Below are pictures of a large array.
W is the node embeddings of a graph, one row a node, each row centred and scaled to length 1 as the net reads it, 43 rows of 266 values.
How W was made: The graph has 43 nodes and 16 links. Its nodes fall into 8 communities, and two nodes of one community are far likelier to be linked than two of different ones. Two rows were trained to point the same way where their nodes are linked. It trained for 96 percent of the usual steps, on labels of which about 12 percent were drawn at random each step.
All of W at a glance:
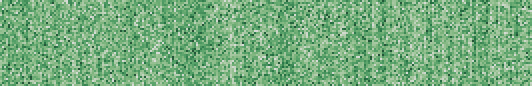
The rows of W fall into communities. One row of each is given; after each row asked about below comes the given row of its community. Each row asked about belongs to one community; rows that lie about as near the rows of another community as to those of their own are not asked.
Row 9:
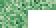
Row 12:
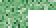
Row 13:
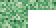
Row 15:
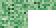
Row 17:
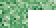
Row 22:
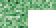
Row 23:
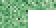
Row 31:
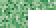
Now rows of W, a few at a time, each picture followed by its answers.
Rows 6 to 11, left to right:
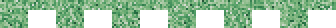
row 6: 13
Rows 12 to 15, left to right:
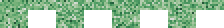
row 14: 23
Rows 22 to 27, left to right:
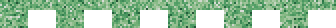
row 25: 17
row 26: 9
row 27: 22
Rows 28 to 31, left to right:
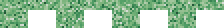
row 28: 12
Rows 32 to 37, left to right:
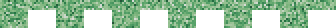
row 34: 23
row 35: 31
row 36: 15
